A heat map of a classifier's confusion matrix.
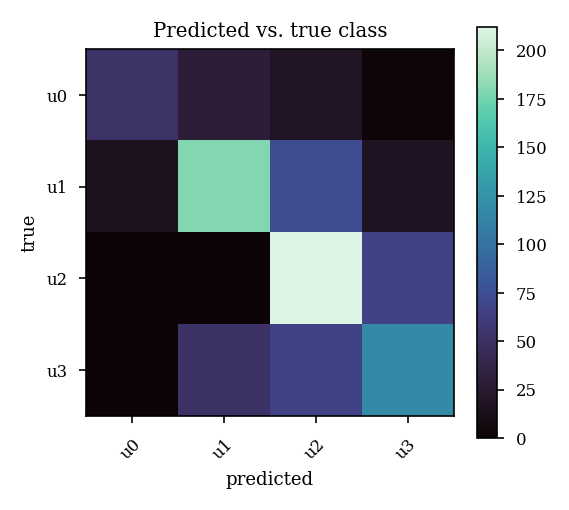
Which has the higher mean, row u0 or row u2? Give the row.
u2
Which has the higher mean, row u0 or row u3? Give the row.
u3
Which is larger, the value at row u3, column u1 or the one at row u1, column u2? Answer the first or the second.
the second
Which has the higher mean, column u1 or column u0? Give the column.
u1
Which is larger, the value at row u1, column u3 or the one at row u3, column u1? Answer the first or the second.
the second
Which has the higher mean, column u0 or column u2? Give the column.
u2
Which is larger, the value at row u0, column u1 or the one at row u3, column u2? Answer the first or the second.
the second
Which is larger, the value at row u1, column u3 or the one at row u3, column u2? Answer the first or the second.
the second
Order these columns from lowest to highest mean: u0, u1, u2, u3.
u0, u3, u1, u2
